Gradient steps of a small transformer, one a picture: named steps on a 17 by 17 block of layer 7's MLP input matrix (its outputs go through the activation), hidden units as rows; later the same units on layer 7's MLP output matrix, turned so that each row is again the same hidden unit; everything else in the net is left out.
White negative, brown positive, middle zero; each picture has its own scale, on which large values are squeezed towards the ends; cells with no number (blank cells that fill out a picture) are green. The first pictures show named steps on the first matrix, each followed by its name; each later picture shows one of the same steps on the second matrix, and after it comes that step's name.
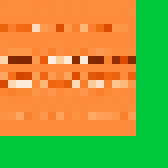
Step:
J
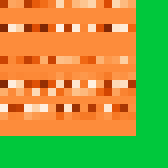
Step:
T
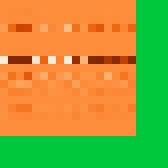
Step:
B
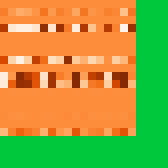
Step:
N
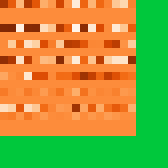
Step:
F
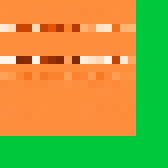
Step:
B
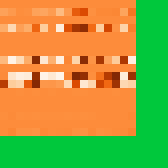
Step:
N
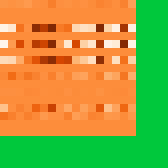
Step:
F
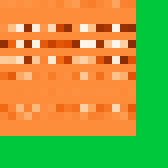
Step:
F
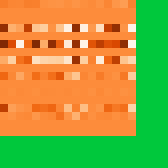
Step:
F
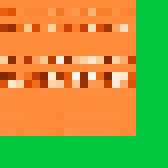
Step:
N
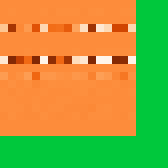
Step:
B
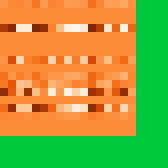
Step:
T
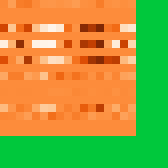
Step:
F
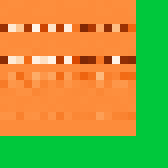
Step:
J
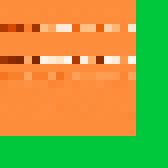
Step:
B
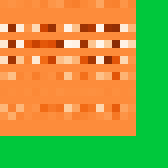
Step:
F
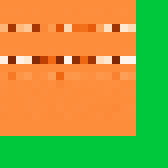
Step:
B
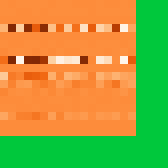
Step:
J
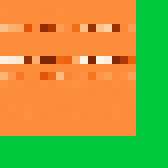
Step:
B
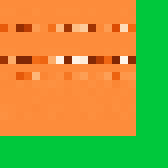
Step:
B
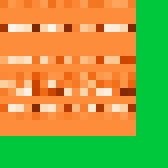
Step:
T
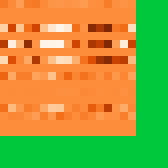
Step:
F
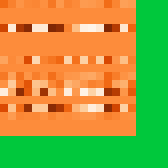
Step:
T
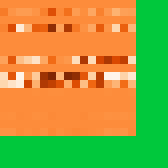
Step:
N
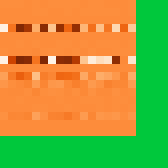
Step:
J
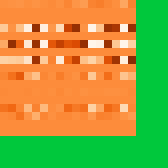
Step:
F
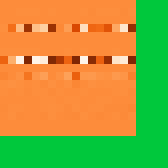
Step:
B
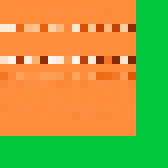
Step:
B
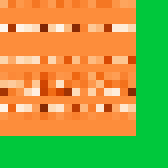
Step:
T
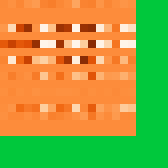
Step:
F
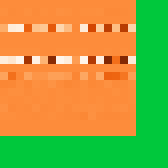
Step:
B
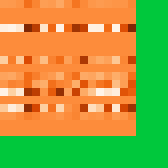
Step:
T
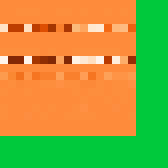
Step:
B
